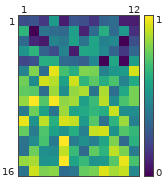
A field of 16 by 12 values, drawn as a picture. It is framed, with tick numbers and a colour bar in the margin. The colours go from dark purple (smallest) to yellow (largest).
Stripes: none. Seam: horizontal, 30% of the way down, the bottom part higher. Odd rows or columns: none.
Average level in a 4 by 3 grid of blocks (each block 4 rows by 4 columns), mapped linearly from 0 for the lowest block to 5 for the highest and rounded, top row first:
0 1 0
4 4 3
5 5 4
4 4 5
